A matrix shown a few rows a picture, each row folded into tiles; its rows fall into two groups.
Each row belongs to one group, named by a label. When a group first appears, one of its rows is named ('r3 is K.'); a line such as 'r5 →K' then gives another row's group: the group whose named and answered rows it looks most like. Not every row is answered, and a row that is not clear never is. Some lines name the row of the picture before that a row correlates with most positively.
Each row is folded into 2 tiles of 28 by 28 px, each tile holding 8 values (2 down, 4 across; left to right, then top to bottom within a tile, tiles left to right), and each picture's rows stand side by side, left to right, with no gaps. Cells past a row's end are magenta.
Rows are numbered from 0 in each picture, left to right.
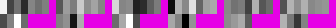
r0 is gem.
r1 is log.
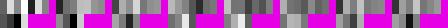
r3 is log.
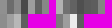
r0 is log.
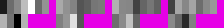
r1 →log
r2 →log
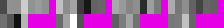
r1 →log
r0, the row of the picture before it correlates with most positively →3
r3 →log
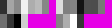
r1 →log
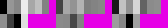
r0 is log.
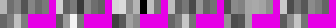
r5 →gem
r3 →gem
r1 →gem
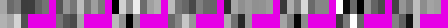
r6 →gem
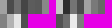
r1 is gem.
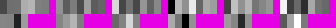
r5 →gem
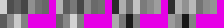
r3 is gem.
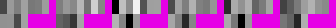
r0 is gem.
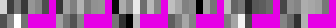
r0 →gem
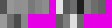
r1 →gem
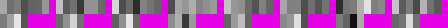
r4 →log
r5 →log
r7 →gem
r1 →gem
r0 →log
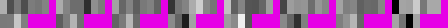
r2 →gem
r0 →gem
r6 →log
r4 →log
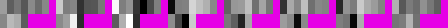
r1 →log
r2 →log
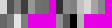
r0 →gem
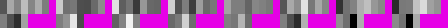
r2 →gem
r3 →gem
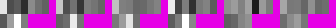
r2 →log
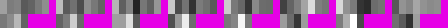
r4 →gem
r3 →gem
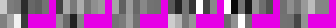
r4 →gem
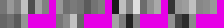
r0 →log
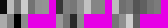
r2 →log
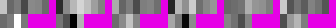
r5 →gem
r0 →gem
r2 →gem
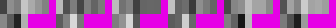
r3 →gem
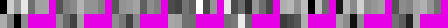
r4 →gem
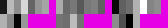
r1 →gem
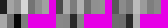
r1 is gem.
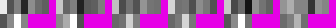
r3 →gem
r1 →log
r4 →gem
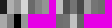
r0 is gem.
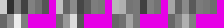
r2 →log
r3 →gem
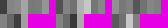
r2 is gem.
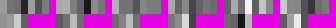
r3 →log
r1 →log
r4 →log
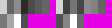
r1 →gem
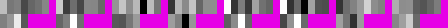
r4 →gem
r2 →log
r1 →gem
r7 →log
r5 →gem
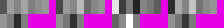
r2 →gem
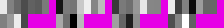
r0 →log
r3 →gem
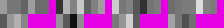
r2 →log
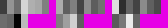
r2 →gem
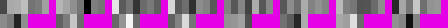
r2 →gem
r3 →gem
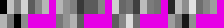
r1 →log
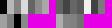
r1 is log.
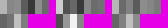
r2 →gem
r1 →gem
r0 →log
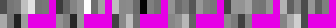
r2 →log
